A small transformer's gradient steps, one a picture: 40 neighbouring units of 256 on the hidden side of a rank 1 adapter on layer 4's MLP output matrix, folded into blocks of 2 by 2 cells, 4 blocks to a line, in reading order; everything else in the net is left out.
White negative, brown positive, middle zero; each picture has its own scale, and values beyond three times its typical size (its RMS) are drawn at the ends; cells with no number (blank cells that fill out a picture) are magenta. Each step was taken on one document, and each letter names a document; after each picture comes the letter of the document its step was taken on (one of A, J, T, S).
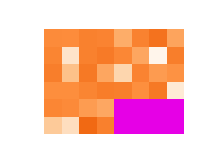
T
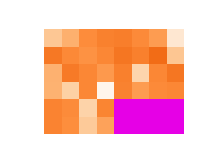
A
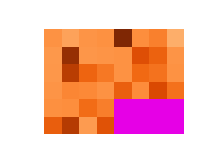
T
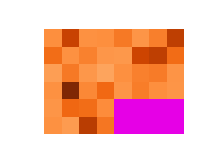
A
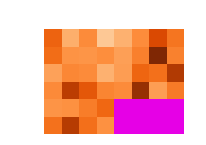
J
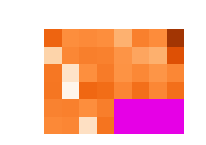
A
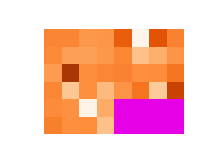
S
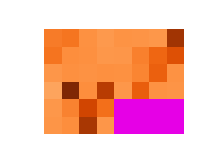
A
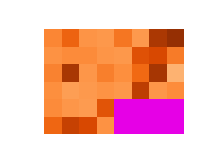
J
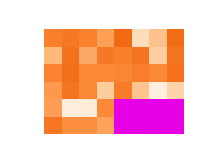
S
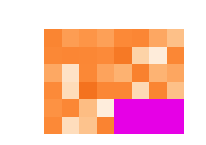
J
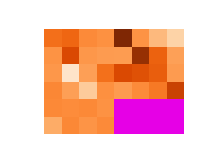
T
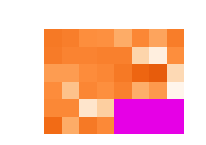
S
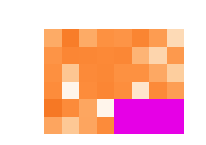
J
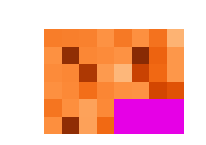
T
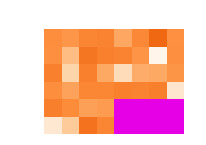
T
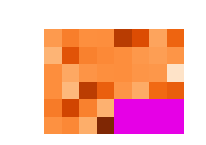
S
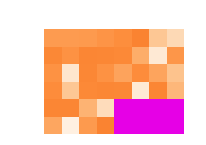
J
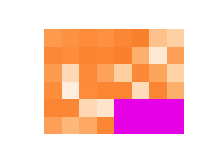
J
